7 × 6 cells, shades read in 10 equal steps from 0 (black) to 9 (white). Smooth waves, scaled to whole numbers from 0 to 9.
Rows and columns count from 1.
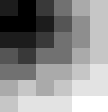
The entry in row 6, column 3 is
6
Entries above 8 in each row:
0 0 0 0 0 0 2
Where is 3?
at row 2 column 4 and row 4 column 1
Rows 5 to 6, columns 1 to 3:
4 4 6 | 6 7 6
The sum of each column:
22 22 29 36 46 53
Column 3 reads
2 1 2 4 6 6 8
